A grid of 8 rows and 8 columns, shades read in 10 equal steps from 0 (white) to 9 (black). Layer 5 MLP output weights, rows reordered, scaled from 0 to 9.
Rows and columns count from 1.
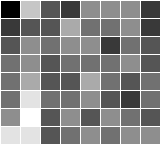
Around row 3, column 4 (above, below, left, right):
3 5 5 4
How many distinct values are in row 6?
5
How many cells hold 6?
15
